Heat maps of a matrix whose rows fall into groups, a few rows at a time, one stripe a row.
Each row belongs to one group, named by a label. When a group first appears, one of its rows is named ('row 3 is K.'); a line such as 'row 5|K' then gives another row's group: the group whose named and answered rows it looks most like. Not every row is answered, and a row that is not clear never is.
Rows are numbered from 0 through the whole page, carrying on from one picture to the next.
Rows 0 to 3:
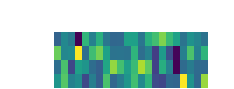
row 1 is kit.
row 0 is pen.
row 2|kit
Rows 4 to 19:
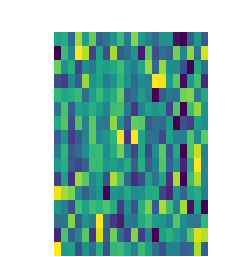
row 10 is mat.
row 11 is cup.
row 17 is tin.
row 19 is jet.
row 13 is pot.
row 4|mat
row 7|pen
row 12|pot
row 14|pot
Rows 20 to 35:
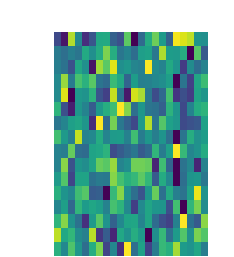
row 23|mat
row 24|mat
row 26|tin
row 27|kit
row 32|pot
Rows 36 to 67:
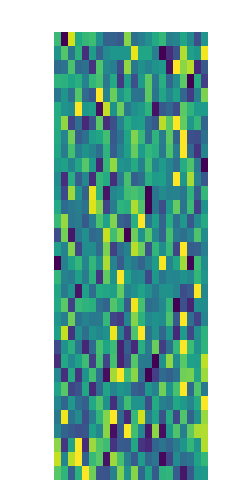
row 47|cup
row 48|cup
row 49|mat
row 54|jet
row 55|mat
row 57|mat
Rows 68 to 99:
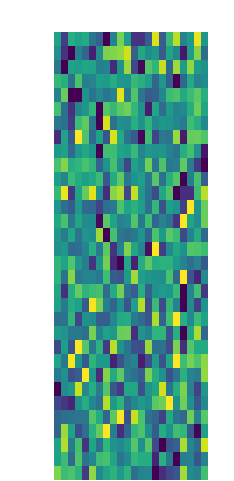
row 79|mat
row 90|pot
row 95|cup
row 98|kit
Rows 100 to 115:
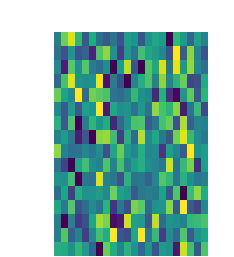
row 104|kit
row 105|pen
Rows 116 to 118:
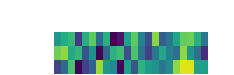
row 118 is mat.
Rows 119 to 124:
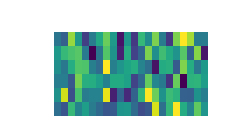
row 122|pot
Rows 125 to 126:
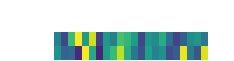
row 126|cup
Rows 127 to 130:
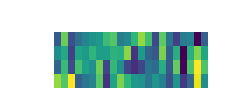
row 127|kit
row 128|pot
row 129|pot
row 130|jet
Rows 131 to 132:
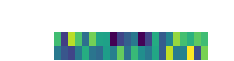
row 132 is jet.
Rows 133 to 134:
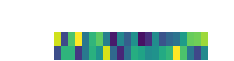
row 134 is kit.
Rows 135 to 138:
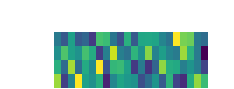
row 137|pen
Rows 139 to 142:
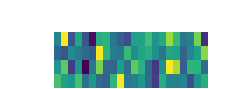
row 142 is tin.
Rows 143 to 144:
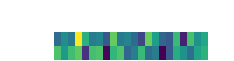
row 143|pot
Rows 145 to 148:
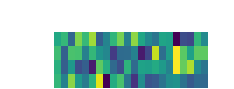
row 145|mat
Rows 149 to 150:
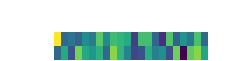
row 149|jet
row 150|pot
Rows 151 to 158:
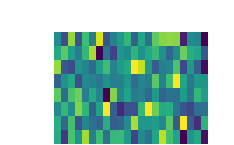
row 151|pen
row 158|pen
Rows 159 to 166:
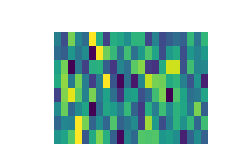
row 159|cup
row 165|pot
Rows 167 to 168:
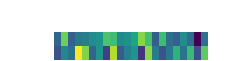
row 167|kit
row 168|pot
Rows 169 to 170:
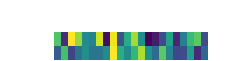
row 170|kit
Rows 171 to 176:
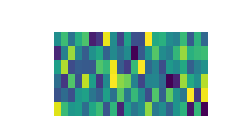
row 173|mat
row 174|cup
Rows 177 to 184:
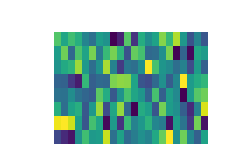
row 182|tin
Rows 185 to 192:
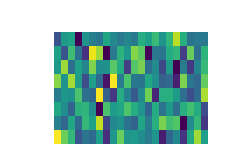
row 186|cup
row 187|mat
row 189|tin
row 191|pen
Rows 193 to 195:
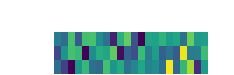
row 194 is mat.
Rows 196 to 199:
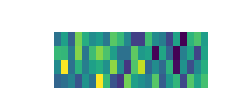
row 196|pot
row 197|kit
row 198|mat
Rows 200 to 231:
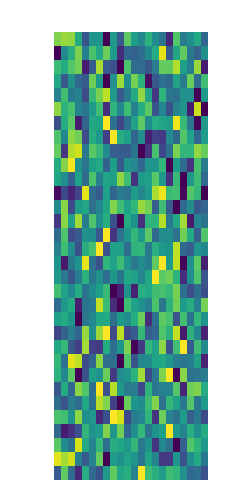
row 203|cup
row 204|kit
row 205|jet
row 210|pot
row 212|kit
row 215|pen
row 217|pen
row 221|pen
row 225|pot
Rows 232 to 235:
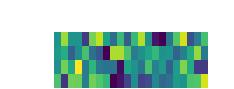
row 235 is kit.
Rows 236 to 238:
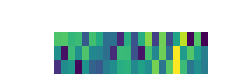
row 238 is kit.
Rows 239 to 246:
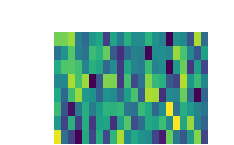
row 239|jet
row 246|jet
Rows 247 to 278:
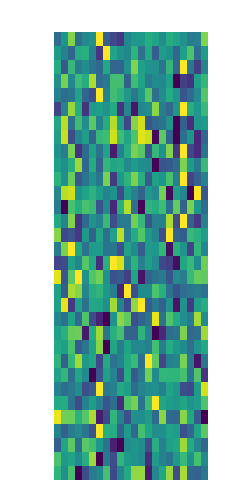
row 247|tin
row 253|mat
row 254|kit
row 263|cup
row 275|tin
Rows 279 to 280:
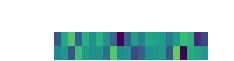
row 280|pot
